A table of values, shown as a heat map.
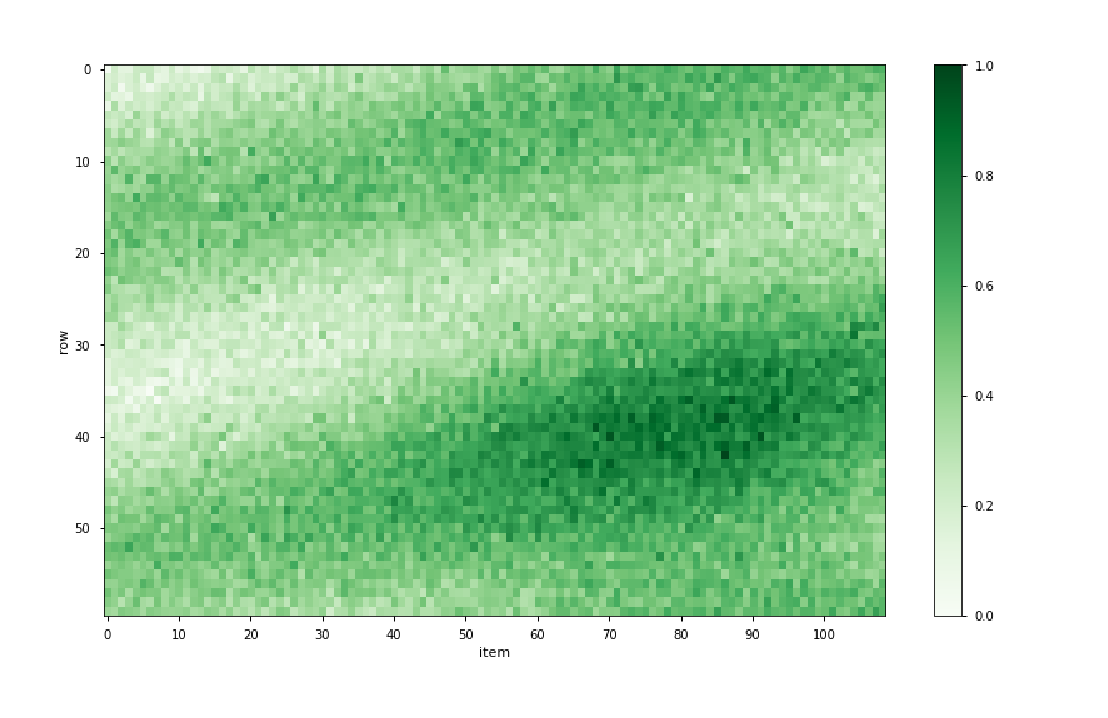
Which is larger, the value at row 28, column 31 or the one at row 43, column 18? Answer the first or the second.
the second
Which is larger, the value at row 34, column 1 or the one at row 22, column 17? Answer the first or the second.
the second
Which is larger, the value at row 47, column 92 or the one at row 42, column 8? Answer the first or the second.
the first
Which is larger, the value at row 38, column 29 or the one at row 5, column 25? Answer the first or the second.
the first
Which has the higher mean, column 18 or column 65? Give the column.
65
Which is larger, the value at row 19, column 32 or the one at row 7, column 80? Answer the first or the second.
the second
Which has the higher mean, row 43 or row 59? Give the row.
43
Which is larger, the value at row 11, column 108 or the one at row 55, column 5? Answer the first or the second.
the second
